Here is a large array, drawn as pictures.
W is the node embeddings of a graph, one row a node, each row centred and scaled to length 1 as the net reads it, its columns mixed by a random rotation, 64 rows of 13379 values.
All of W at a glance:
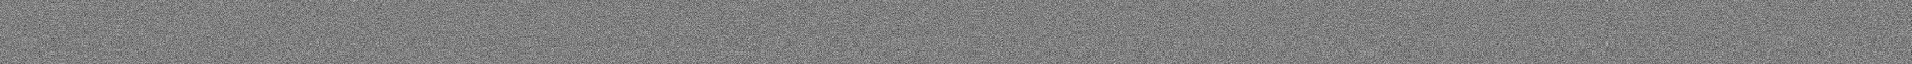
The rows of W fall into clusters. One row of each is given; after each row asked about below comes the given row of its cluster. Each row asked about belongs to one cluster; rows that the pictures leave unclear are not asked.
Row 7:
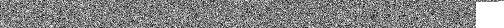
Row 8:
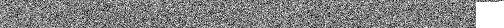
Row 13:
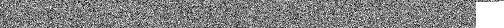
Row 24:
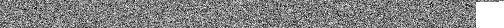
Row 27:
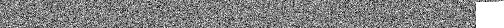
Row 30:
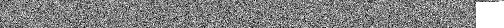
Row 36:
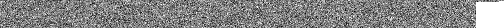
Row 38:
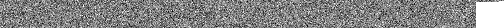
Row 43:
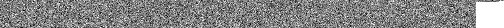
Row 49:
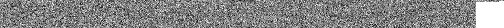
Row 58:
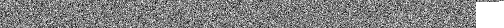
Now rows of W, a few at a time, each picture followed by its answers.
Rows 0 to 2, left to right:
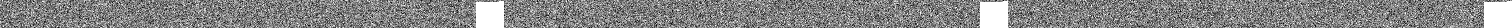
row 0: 43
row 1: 7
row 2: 38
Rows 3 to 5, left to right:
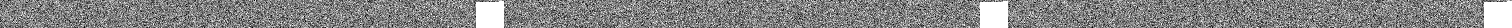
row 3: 30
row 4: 13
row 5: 30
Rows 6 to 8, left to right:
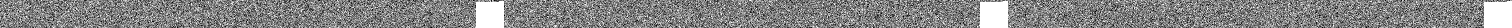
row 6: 24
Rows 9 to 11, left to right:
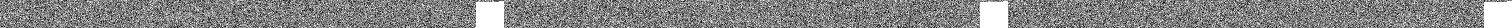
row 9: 24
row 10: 49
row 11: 58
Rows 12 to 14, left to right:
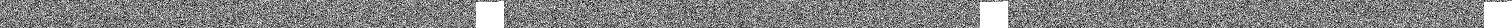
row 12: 36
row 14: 58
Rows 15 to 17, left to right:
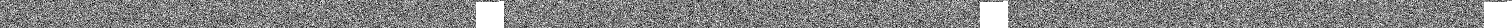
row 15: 36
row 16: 30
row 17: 43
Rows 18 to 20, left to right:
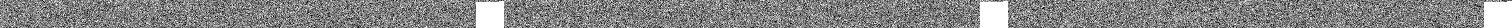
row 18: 8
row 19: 49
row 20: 24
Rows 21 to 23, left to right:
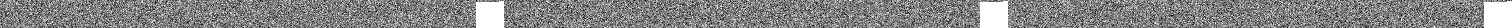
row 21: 58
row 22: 43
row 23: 8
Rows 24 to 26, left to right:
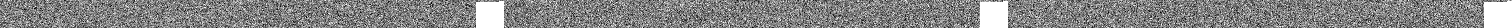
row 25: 49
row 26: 30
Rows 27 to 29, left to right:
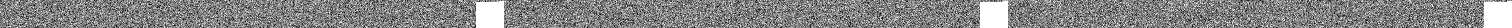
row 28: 36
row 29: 49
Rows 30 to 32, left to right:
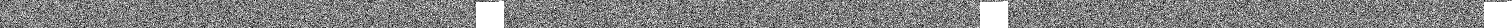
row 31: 13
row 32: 58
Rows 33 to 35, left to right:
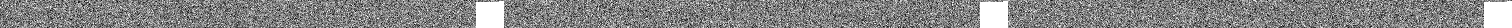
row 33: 13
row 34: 49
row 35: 7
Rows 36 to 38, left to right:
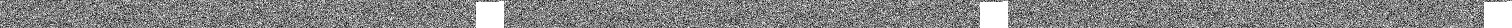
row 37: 36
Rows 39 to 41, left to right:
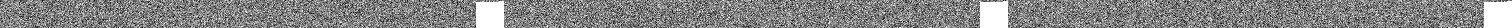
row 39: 27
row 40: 38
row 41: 43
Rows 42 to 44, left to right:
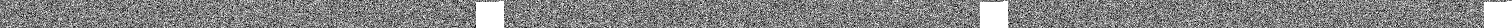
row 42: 27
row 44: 43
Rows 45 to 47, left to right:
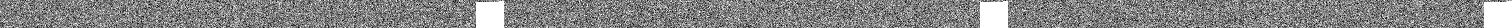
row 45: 27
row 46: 38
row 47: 36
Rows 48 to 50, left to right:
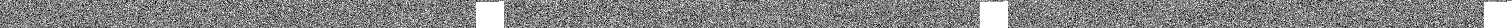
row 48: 58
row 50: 49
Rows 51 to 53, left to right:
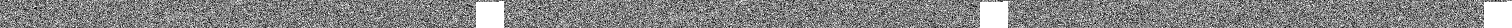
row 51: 24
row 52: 24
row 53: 36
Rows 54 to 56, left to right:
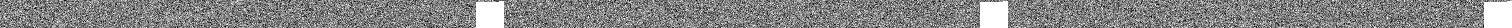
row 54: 24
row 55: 38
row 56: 27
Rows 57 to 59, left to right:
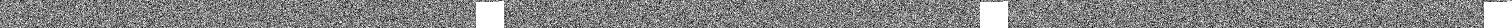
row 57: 27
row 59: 30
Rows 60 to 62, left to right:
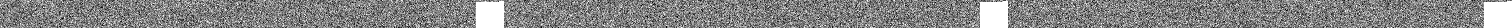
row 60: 49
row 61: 27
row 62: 13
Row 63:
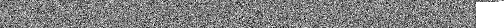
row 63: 30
